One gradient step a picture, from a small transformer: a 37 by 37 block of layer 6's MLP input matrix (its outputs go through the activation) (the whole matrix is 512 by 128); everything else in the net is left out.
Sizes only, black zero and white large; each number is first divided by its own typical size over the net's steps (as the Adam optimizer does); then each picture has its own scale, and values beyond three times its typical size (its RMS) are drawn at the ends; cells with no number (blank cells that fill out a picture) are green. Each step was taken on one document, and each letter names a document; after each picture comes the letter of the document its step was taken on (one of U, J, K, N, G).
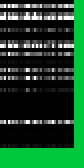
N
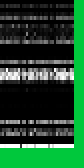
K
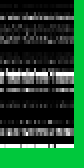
K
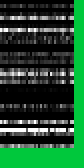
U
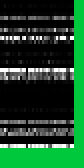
U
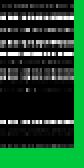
N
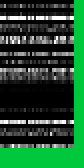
U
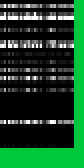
N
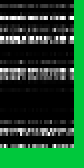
U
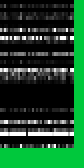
U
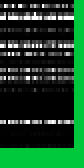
N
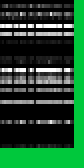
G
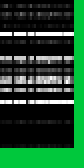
G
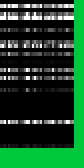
N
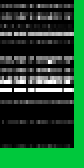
G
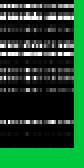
N
